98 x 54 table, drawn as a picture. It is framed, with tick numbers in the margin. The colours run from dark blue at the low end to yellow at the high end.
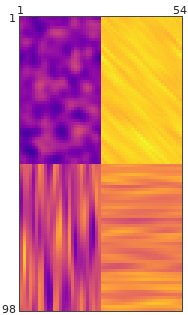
The table splits into 2 rows of 2 panels. Panel 1,1: low, blotchy. Panel 1,2: very high, slanting down to the right, faint in contrast. Panel 2,1: middling, streaked downward, strong in contrast. Panel 2,2: high, streaked across.
